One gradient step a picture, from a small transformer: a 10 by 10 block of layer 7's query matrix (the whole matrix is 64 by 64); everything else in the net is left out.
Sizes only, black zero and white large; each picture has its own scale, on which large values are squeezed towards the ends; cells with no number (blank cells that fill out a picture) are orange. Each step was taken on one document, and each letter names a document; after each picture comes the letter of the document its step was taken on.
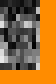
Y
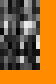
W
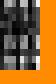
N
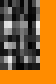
W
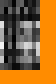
N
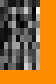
Y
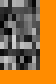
N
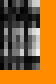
N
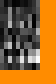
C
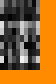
W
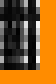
W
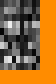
Y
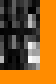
C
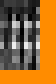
C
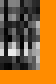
C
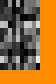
W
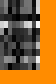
Y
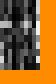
W
